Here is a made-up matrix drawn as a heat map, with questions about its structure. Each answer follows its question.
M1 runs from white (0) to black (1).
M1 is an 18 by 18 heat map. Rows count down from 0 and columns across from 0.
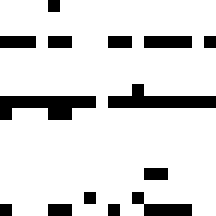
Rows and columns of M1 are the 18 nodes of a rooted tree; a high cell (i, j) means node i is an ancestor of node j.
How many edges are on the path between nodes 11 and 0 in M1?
7
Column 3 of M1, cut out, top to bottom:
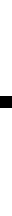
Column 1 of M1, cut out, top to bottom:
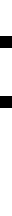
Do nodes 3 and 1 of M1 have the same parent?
no
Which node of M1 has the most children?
3
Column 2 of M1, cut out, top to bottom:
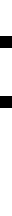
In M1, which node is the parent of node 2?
3
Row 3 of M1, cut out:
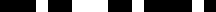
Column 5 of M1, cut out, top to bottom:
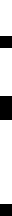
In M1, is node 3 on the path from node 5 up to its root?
yes
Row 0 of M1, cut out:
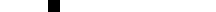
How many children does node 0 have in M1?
1
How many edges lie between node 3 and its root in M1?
1
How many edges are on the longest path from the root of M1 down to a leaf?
5
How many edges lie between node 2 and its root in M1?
2
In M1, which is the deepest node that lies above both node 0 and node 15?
17
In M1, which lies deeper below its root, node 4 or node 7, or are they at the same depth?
node 4
